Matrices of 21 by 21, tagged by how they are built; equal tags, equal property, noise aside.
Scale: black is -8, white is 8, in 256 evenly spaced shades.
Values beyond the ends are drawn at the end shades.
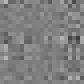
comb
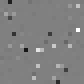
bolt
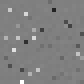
bolt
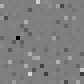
bolt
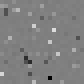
bolt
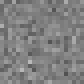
comb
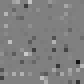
bolt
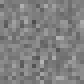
comb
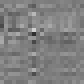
comb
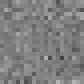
comb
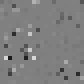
bolt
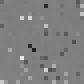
bolt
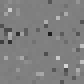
bolt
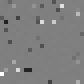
bolt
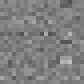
comb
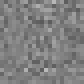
comb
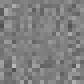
comb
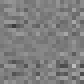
comb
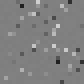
bolt
